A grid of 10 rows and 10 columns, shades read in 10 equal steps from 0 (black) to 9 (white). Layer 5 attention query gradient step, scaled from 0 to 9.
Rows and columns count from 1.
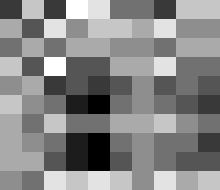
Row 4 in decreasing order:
9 8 7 6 6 4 4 3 3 3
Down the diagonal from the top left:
2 3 4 3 2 4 6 4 3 7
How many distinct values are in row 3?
3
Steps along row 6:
down down down down up up down down down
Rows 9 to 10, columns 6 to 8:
3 5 4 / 7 5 8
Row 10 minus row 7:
-1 0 1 3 4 1 -1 1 1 3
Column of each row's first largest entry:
4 3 2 3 2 1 3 1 1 3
